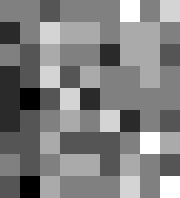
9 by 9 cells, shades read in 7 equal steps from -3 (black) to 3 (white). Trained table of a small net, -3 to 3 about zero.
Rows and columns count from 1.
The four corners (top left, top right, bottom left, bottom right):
0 2 -1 3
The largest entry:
3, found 3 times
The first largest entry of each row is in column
7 3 3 3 4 6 8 4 9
